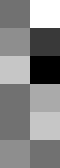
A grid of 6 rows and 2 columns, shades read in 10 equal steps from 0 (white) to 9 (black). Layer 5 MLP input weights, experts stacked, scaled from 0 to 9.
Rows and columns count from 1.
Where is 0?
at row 1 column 2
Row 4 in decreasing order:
5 3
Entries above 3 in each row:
1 2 1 1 1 2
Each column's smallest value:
2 0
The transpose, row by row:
5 4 2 5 5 4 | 0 7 9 3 2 5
